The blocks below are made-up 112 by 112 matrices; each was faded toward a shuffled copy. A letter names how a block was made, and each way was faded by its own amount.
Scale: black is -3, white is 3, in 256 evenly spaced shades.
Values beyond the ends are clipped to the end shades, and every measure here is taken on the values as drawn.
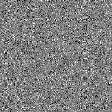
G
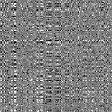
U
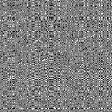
U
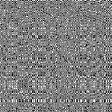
U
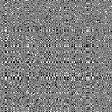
U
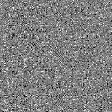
G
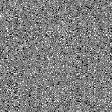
G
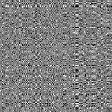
U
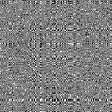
U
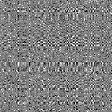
U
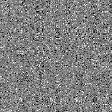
G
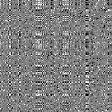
U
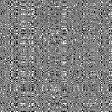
U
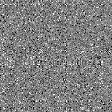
G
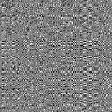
U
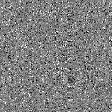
G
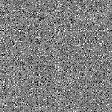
G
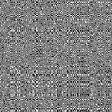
U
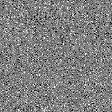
G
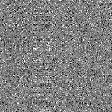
G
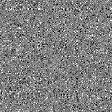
G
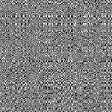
U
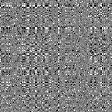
U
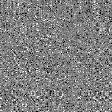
G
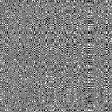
U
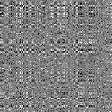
U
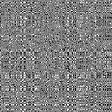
U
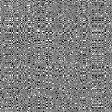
U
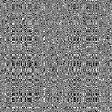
U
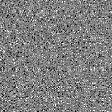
G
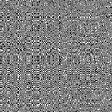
U
